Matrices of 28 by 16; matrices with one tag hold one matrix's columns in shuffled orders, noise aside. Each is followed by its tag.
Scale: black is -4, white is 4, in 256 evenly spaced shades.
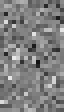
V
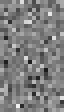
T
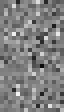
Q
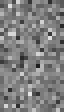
Q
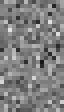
V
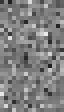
Q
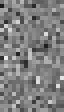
V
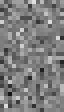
T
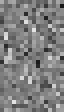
V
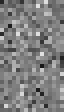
Q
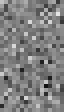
T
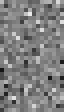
T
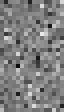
Q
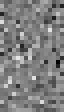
V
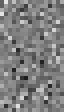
T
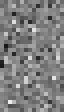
V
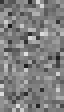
Q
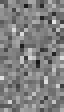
V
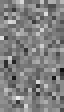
T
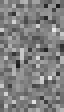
V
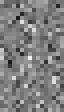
V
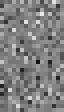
T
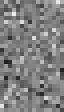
T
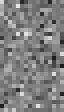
Q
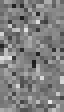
V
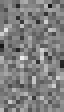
V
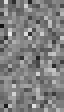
Q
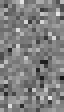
T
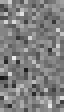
T
